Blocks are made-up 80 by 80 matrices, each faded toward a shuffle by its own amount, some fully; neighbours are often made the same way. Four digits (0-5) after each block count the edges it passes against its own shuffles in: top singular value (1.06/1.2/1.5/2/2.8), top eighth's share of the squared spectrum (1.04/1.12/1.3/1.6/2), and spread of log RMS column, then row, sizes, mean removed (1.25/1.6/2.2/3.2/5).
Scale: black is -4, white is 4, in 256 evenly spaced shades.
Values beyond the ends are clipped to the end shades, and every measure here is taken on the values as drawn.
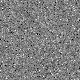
0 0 0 0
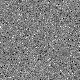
0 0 0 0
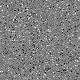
2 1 0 0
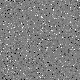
1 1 0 0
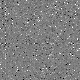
3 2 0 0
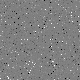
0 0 0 0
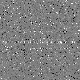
3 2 1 1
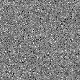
3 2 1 0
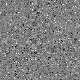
3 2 1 1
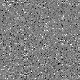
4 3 1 1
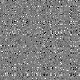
4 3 2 2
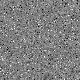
2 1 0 0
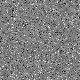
0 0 0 0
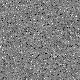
1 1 0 0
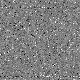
1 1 0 1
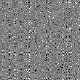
4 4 3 2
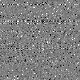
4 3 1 2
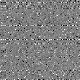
4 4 1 3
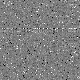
3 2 0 1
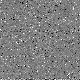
3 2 0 1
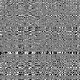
5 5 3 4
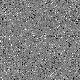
3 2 0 1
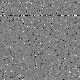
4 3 0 1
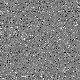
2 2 0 1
